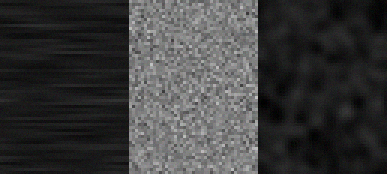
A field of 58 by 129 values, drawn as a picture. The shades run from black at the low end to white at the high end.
The table splits into one row of 3 panels. Panel 1,1: very low, streaked across, faint in contrast. Panel 1,2: middling, fine-grained. Panel 1,3: very low, blotchy, faint in contrast.
